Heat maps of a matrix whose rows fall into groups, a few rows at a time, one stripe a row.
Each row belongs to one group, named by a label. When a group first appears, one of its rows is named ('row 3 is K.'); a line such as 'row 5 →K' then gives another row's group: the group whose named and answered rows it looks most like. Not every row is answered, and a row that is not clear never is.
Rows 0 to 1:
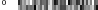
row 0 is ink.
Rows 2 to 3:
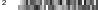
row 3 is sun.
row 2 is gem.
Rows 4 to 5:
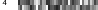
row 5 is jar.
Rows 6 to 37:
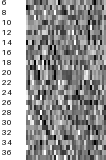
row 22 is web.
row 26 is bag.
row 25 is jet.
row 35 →gem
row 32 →web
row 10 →sun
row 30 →jet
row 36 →jar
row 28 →jet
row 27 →gem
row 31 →sun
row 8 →jar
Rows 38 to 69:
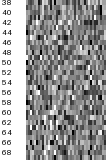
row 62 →ink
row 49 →jet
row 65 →ink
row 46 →bag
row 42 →bag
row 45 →jar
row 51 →jet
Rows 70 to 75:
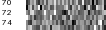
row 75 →jet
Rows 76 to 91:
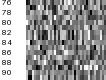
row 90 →jet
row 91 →jet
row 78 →bag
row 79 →sun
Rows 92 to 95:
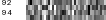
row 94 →jar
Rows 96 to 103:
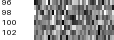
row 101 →sun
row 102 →bag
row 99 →jar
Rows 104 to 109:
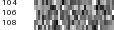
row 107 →gem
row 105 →sun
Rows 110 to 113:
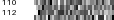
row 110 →ink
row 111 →gem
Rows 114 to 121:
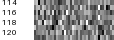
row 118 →web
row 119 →sun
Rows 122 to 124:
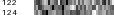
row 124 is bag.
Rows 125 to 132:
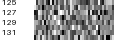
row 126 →gem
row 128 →bag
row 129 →ink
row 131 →bag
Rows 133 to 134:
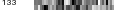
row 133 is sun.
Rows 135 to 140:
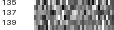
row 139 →jet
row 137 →sun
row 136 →bag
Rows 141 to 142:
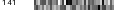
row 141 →ink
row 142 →bag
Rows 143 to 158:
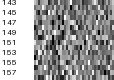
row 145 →jet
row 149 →bag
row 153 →web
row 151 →sun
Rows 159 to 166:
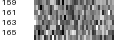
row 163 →gem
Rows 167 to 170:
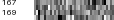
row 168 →jet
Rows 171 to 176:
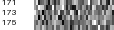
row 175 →bag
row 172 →jar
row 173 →gem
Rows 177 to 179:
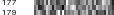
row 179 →sun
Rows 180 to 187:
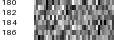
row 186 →bag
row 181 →jar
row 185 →sun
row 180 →sun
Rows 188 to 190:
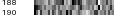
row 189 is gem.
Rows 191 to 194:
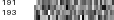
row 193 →jet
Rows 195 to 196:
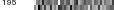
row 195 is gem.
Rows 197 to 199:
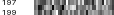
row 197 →jet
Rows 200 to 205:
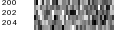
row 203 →web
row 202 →jar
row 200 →web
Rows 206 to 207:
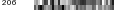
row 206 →jet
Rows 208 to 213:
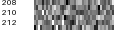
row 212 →jar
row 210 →ink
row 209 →bag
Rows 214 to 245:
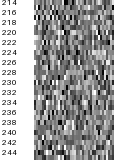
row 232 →bag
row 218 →gem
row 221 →gem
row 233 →jar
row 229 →sun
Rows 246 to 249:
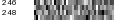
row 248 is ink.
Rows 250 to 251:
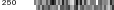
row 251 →gem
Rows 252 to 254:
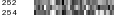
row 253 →bag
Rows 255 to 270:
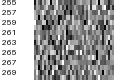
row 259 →sun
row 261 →ink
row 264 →web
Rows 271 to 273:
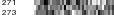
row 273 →sun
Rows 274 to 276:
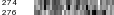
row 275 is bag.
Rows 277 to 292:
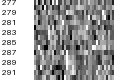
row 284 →jet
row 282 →web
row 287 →web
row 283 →jet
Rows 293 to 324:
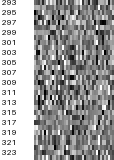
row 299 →sun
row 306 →ink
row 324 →ink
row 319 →ink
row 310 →ink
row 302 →jar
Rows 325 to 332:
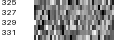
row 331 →bag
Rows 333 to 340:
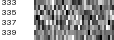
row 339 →web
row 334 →web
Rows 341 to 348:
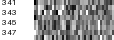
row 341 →web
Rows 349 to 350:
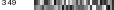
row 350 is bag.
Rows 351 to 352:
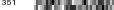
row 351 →sun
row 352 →jar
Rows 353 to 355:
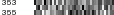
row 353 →web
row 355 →ink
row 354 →jet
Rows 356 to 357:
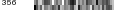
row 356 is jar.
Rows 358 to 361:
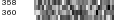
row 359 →bag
